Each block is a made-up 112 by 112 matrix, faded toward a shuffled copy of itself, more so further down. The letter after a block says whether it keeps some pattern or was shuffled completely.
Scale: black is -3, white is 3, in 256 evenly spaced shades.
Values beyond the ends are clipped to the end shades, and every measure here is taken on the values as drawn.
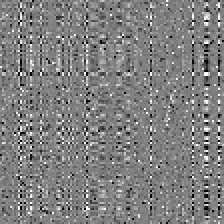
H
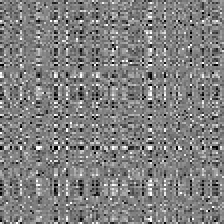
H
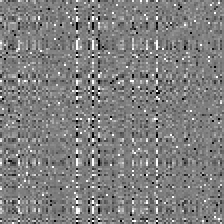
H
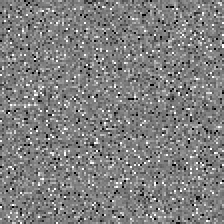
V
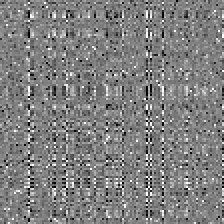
H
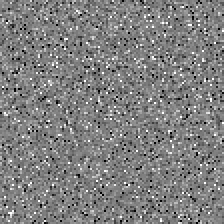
V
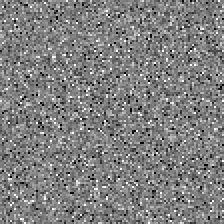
V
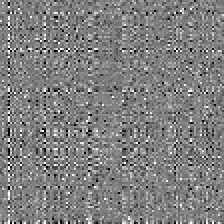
H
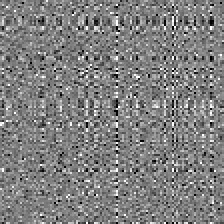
H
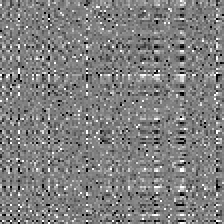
H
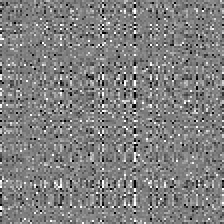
H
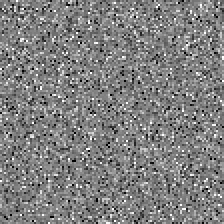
V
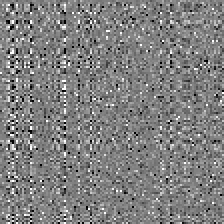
H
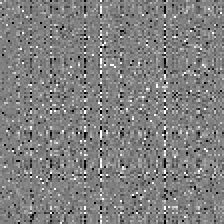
H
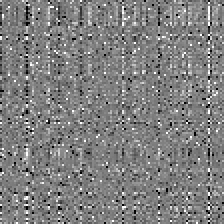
H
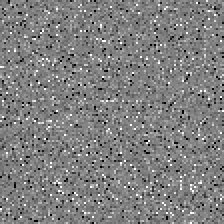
V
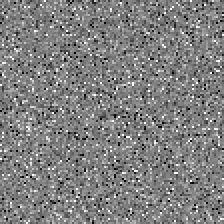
V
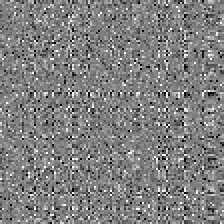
H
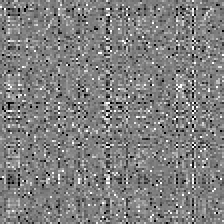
H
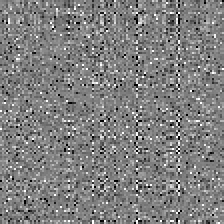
H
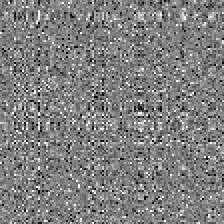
H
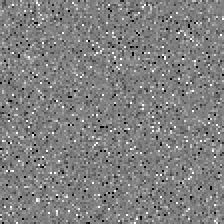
V
